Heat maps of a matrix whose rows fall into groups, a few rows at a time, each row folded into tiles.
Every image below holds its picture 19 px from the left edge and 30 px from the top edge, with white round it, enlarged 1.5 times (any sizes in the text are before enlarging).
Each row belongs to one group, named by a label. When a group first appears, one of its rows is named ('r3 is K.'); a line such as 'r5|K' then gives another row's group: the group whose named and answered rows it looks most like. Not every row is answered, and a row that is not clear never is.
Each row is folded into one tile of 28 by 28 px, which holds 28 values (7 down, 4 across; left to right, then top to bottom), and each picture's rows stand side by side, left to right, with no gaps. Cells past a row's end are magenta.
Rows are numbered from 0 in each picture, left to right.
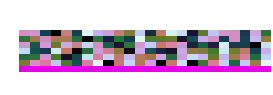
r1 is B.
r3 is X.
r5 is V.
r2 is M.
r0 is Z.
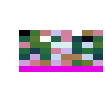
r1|B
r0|X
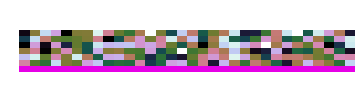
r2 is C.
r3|Z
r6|B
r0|X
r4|V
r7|V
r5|C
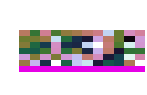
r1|M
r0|V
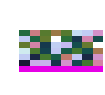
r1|X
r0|M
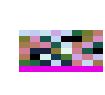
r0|B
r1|C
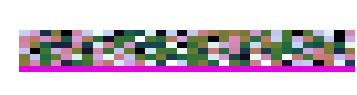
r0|Z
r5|B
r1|X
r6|Z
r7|M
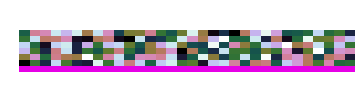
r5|X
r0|X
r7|Z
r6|C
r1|B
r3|C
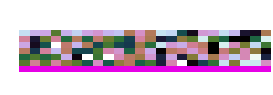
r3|B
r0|V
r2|M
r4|X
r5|C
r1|B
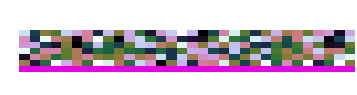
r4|C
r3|X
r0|Z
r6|V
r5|Z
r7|M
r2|V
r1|V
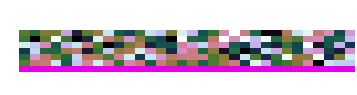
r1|C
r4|C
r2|Z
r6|X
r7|M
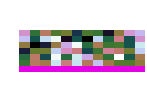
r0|V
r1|C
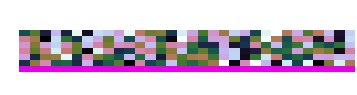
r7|M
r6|V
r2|B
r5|M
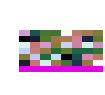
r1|B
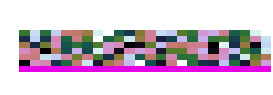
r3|B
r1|M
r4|X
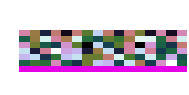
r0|Z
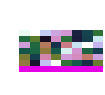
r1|C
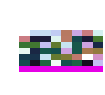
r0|B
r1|B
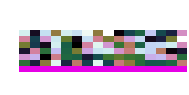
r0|V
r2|Z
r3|C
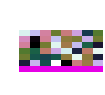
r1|Z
